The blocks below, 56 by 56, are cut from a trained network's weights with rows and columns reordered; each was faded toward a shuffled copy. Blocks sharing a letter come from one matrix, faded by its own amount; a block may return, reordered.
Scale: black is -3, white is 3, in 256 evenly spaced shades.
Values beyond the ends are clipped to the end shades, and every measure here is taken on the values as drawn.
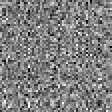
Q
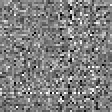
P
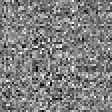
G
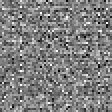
P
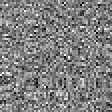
Q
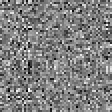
Q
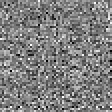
G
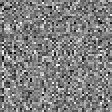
Q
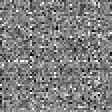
P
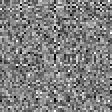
Q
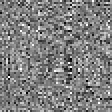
Q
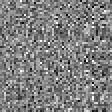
Q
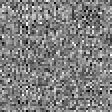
Q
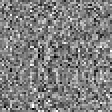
Q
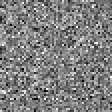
G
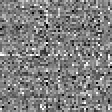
P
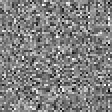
G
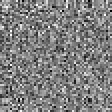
G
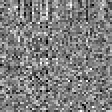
Q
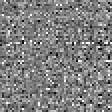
P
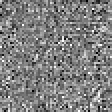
P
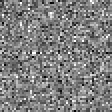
G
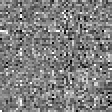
P
